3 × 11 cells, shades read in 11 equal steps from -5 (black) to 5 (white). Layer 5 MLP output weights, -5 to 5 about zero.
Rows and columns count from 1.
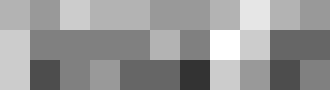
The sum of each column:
8 -1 3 3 1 2 -2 10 8 -1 0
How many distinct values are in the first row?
4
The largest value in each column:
3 1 3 2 2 2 1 5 4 2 1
